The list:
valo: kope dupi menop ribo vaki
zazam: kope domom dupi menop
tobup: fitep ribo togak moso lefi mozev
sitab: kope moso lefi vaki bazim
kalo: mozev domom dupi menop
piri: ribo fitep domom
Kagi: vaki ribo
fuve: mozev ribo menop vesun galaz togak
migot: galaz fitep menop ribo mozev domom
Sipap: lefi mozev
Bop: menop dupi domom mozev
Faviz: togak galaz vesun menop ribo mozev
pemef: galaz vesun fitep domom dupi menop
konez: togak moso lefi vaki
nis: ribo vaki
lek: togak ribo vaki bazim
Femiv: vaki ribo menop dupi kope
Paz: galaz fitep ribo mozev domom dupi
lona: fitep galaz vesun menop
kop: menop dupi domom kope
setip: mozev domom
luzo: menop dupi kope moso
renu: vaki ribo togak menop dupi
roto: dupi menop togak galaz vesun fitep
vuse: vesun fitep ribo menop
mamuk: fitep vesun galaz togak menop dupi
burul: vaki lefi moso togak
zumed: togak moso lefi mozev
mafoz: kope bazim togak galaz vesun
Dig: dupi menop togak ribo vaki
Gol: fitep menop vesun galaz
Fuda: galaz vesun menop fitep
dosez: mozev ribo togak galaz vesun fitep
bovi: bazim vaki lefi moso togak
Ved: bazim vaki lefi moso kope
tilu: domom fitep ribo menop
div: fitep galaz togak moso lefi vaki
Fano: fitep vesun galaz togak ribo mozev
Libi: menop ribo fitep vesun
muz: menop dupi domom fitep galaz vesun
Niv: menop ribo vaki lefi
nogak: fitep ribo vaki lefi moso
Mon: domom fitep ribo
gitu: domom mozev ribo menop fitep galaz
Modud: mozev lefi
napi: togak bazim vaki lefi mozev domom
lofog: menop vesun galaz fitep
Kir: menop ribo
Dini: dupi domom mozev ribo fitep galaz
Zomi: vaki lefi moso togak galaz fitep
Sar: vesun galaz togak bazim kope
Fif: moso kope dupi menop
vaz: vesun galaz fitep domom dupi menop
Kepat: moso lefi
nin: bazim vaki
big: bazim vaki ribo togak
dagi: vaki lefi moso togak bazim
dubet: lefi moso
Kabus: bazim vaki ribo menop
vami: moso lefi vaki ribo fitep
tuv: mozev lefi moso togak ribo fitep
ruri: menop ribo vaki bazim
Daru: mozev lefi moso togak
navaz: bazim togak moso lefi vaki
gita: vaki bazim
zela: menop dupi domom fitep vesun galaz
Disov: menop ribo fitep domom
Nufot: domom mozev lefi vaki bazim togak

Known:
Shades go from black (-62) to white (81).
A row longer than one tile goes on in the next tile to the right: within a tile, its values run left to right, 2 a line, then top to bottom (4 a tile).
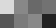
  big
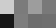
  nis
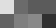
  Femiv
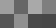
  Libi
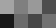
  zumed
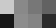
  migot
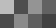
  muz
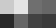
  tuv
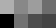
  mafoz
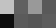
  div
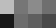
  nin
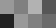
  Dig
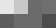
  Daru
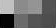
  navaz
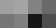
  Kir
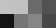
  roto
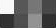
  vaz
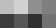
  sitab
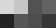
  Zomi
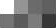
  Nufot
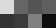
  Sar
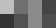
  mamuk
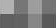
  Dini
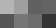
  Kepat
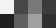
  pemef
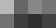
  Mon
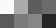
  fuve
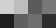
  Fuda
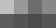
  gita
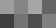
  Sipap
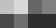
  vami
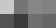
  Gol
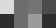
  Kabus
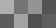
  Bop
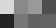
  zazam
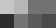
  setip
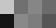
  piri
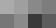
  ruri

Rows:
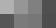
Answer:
renu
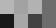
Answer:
valo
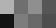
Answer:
Faviz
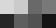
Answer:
dosez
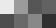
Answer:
bovi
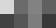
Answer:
vuse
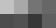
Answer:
dagi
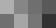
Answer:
Niv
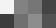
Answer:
kalo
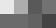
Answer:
burul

